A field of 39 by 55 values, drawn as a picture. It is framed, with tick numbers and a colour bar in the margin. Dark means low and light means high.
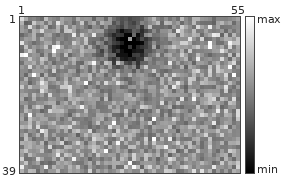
Odd rows or columns: none. Histogram: heavy tails on both sides. Dips: one, in the top middle. Ninth with the lowest average: top middle. Stripes: none.
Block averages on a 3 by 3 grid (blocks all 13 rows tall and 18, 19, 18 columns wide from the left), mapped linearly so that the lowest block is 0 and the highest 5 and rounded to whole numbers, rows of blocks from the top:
505 | 545 | 555
